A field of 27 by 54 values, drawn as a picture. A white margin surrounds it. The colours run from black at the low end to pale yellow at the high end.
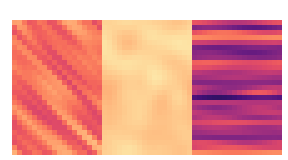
It is made of 1 by 3 panels. Panel 1,1: high, slanting down to the right. Panel 1,2: very high, blotchy, faint in contrast. Panel 1,3: middling, streaked across, strong in contrast.
